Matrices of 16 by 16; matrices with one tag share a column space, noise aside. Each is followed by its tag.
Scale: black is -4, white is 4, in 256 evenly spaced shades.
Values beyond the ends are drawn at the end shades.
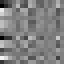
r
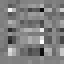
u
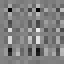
u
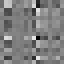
r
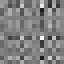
r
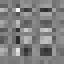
u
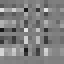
u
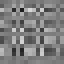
u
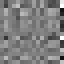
r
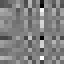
r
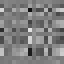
u
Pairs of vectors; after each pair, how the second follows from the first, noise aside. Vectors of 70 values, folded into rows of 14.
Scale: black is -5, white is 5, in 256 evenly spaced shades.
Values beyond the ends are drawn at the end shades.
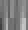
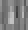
wrapped around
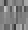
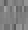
shrunk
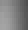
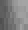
reversed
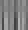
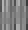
wrapped around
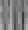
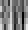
scaled up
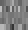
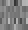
reversed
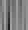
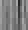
reversed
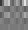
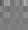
shrunk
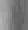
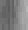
reversed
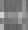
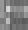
wrapped around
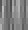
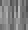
wrapped around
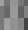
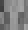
reversed
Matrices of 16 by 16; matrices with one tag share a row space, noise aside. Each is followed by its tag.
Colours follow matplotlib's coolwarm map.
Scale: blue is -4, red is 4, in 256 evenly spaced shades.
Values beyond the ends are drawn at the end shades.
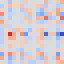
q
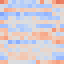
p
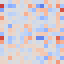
q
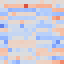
p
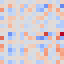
q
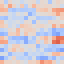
p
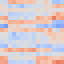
p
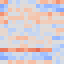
p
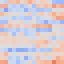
p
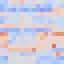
p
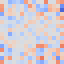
q
